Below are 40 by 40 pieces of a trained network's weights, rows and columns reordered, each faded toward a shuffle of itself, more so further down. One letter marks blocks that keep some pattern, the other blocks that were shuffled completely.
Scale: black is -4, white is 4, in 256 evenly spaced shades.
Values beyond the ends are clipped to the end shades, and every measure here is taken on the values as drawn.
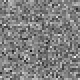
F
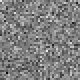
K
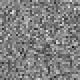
K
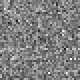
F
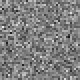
K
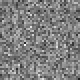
F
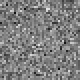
K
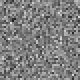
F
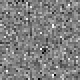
F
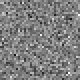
K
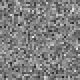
F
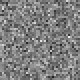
K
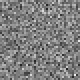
K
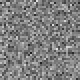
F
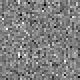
F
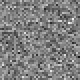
F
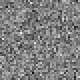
K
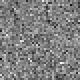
K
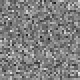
K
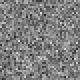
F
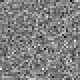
K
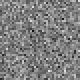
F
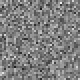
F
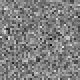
K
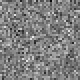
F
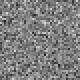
F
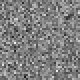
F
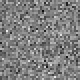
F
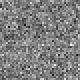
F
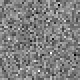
K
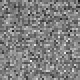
F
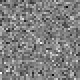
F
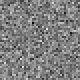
K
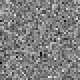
K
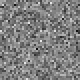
K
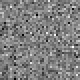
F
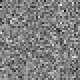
K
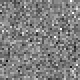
K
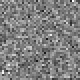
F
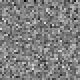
K
